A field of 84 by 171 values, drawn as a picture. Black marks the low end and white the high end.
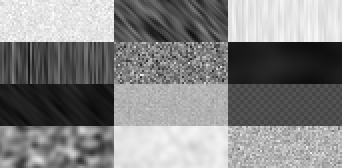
It is made of 4 by 3 panels. Panel 1,1: very high, fine-grained, faint in contrast. Panel 1,2: low, slanting down to the right. Panel 1,3: very high, streaked downward, faint in contrast. Panel 2,1: low, streaked downward. Panel 2,2: middling, fine-grained, strong in contrast. Panel 2,3: very low, smooth, faint in contrast. Panel 3,1: very low, slanting down to the right, faint in contrast. Panel 3,2: high, fine-grained, faint in contrast. Panel 3,3: low, checkered, faint in contrast. Panel 4,1: middling, blotchy, strong in contrast. Panel 4,2: very high, blotchy, faint in contrast. Panel 4,3: high, fine-grained.
